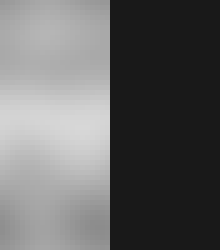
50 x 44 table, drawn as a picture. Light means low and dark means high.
It is made of 1 by 2 panels. Panel 1,1: low, smooth. Panel 1,2: very high, flat.
